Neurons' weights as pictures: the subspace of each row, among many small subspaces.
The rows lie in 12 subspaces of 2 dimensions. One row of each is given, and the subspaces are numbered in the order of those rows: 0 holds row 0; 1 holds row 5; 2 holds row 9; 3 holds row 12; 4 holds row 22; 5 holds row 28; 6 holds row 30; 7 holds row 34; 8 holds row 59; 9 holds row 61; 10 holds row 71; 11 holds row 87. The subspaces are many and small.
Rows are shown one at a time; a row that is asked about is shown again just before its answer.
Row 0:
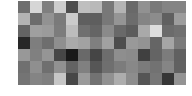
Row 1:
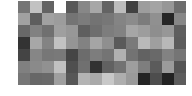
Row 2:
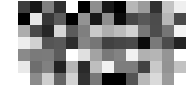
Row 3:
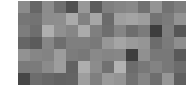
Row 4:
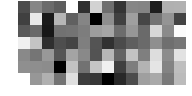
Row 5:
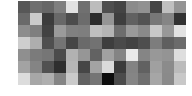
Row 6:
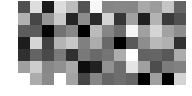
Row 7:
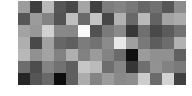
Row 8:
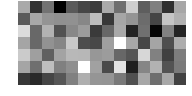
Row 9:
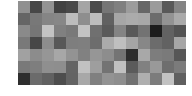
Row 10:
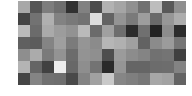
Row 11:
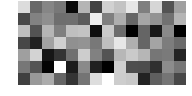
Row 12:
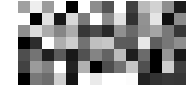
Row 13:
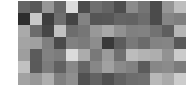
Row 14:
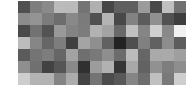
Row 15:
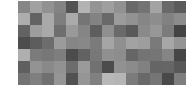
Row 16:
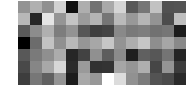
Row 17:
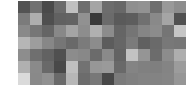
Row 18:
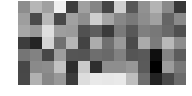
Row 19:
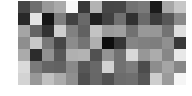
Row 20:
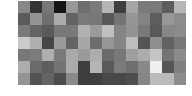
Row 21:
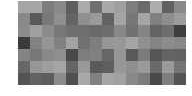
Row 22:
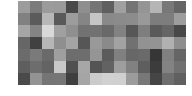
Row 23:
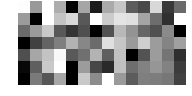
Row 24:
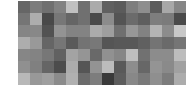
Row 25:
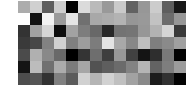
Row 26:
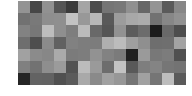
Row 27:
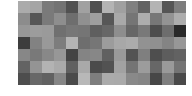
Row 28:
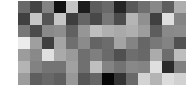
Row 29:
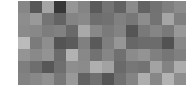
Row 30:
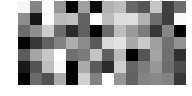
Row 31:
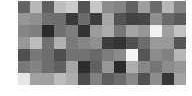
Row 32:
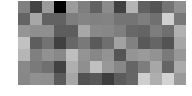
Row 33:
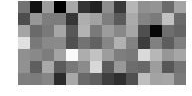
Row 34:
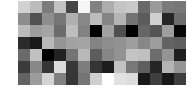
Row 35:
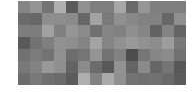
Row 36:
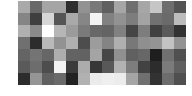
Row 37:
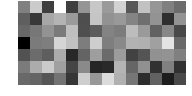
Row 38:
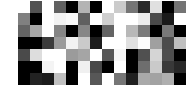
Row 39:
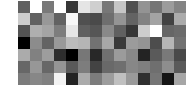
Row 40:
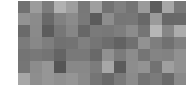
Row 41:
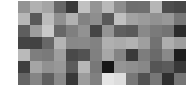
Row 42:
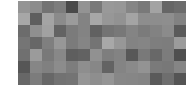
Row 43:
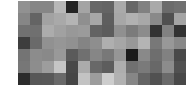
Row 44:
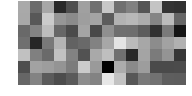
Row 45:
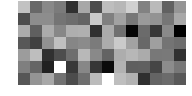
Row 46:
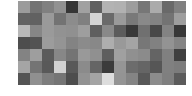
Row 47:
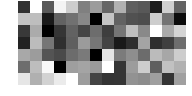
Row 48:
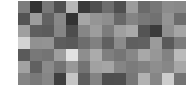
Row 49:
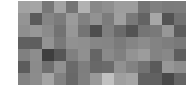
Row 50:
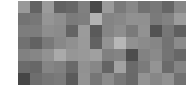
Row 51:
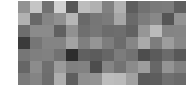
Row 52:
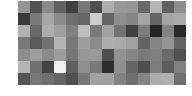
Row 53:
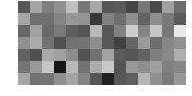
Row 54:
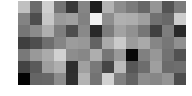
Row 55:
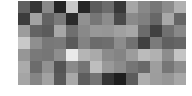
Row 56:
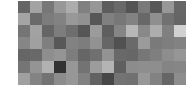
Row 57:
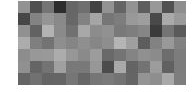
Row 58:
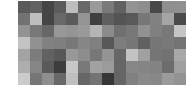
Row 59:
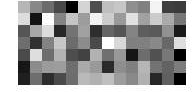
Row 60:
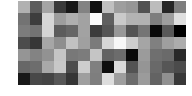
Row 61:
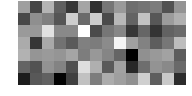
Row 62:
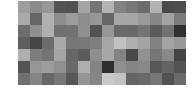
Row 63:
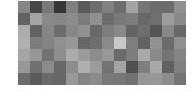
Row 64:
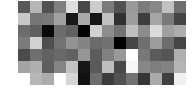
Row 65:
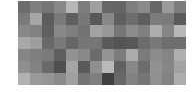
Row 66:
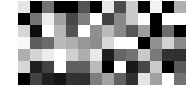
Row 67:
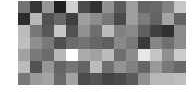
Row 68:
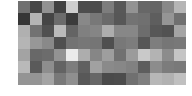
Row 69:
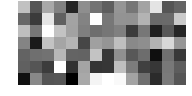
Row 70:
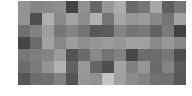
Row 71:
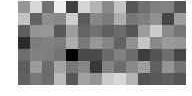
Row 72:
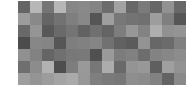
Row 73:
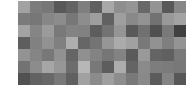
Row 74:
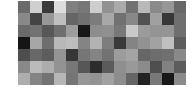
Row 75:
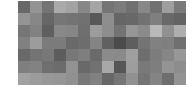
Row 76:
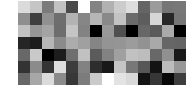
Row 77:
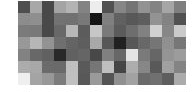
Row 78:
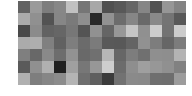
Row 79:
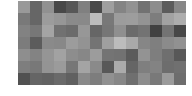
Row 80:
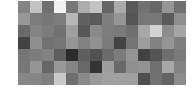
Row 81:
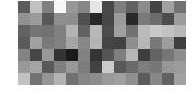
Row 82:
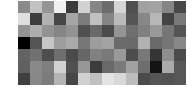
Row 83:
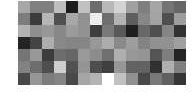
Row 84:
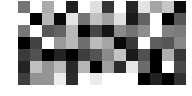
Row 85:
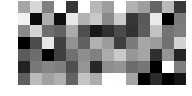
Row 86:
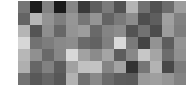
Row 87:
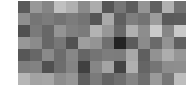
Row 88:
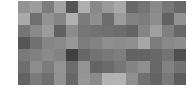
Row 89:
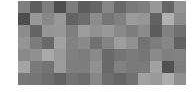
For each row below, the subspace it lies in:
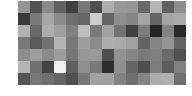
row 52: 5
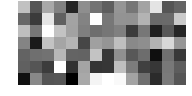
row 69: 4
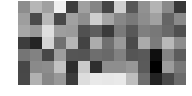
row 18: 4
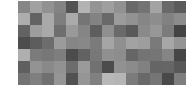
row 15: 0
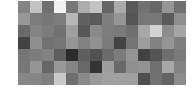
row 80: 10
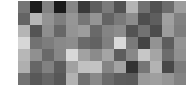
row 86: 11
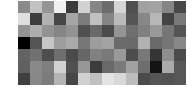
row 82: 3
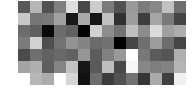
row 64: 9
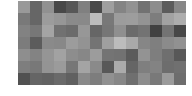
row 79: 1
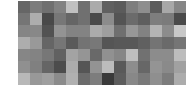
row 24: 1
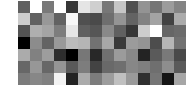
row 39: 0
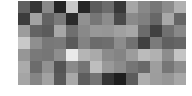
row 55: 10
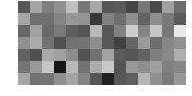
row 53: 7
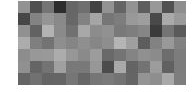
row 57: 3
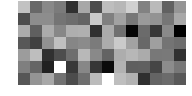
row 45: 7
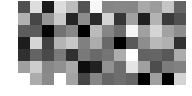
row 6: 9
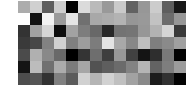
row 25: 8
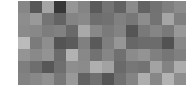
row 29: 9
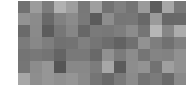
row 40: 3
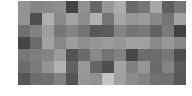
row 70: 1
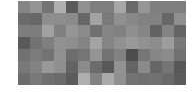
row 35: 9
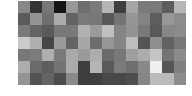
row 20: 4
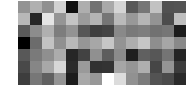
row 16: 1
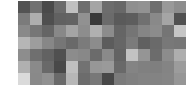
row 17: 6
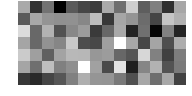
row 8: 11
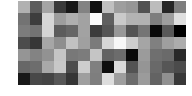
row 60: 1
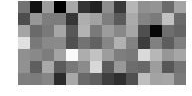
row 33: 10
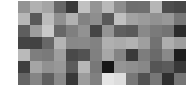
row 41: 0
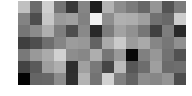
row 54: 6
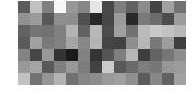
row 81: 8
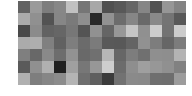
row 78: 5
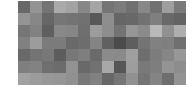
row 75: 1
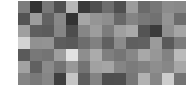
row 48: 0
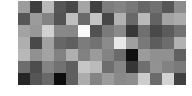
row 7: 9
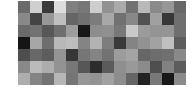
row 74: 9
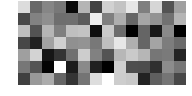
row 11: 7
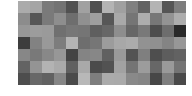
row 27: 11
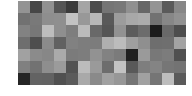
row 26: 2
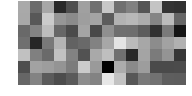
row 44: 0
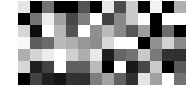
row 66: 3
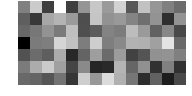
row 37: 9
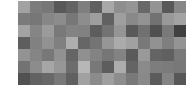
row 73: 11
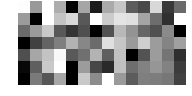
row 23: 6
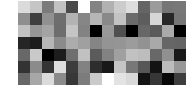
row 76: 7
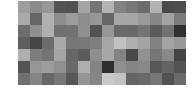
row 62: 0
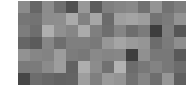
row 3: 2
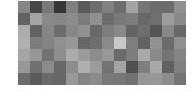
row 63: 11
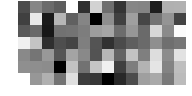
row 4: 3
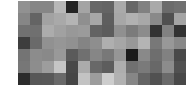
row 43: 2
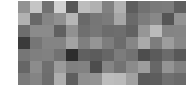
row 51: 10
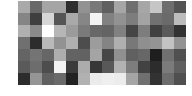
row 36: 4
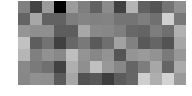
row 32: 2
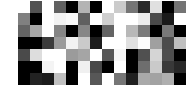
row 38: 6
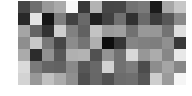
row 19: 8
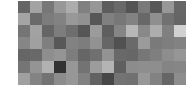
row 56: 7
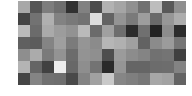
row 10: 5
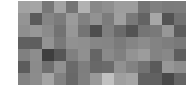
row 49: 7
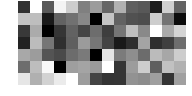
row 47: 4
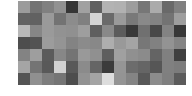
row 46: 5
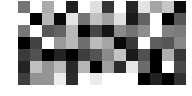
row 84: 3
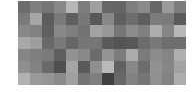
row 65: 1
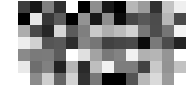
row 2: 10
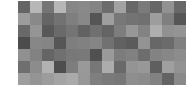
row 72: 4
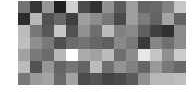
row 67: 8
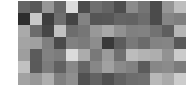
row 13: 8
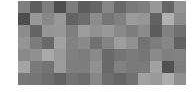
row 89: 5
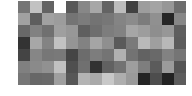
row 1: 2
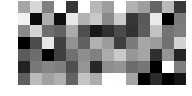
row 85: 5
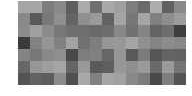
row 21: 11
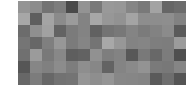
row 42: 8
